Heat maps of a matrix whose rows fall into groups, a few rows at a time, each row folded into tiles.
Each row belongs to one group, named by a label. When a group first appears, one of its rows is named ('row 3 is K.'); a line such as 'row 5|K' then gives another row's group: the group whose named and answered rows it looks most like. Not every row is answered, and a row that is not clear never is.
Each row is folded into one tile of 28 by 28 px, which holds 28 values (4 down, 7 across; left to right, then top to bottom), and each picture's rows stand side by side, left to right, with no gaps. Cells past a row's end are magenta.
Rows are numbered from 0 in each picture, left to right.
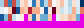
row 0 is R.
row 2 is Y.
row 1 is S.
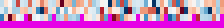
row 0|Y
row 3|Y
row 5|S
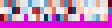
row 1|S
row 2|R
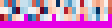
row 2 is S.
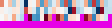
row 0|Y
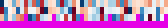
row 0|S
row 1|R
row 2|Y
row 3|Y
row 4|R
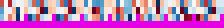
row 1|R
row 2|R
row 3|S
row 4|S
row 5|Y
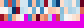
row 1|Y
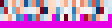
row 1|R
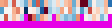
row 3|S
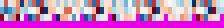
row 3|R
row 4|S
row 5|R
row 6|Y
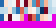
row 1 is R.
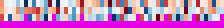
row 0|Y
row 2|S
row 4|R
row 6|Y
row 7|Y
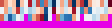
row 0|Y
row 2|Y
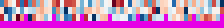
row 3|Y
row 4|Y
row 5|R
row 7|Y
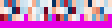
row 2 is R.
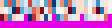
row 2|R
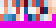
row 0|Y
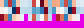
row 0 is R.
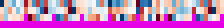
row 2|R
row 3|Y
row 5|Y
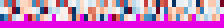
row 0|R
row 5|Y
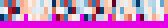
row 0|R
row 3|R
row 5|S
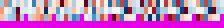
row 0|Y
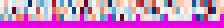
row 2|S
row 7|R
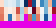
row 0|Y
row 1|S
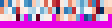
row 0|Y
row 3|R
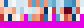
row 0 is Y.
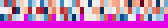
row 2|S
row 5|Y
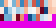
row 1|R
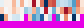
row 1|Y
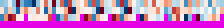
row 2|R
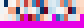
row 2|R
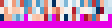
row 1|Y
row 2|Y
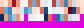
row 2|R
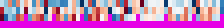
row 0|S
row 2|Y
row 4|R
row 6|Y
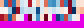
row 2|R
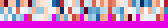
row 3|S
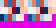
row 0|R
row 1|R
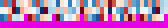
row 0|R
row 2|S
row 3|Y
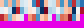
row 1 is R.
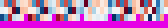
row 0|R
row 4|R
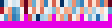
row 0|S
